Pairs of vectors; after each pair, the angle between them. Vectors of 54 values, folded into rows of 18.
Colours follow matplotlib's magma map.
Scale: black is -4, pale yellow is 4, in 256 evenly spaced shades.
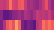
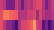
nearly opposite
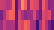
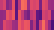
nearly parallel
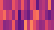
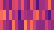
nearly parallel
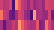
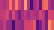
orthogonal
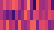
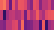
orthogonal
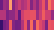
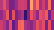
orthogonal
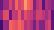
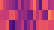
partly opposed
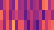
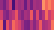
partly aligned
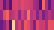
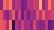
nearly opposite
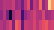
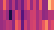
nearly parallel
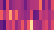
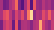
orthogonal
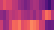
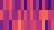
partly aligned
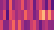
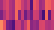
partly opposed
